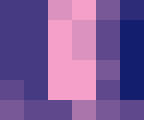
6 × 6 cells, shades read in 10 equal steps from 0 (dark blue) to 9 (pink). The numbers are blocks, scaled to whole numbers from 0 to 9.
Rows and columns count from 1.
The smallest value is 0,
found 4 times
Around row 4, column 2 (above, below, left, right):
2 2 2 9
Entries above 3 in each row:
3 2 2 3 2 3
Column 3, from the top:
8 9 9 9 9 3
